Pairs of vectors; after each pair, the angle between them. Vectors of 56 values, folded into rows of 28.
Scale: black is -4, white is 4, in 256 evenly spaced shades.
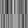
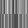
nearly opposite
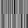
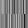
orthogonal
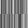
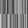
partly opposed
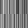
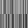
partly opposed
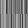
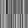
nearly parallel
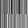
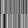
partly aligned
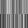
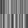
partly aligned
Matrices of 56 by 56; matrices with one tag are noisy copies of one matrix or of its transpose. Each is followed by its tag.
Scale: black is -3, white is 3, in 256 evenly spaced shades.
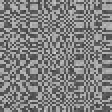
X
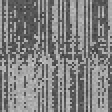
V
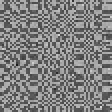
X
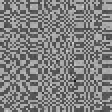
X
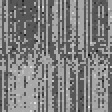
V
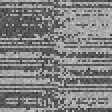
V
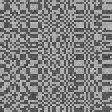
X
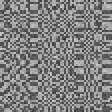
X
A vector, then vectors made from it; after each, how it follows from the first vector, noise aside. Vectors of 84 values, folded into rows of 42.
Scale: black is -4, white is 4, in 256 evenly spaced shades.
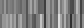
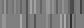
partly zeroed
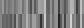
negated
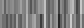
negated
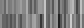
negated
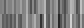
negated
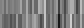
negated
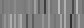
partly zeroed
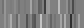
partly zeroed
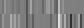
partly zeroed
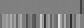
partly zeroed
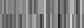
negated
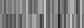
negated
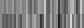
negated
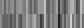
negated
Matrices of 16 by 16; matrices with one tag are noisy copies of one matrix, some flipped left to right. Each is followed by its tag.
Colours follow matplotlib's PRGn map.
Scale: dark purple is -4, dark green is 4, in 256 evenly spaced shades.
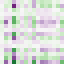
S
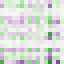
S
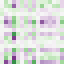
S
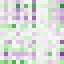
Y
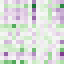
Y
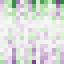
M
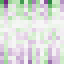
M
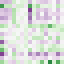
Y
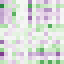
Y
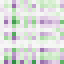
S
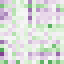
Y
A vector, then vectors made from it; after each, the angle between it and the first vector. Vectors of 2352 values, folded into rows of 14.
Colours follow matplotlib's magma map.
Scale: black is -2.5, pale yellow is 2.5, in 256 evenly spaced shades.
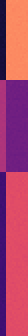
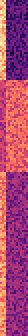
nearly opposite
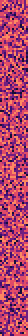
orthogonal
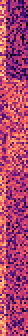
partly opposed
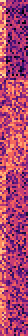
partly opposed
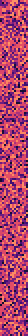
orthogonal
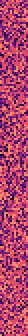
orthogonal
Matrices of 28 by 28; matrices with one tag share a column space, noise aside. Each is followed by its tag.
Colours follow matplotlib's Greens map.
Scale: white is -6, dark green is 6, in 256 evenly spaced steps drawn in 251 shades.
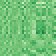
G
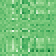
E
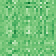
G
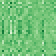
G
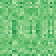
G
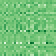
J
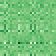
J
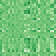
E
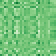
G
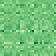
J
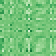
E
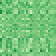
E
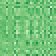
G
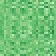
G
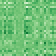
G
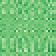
E
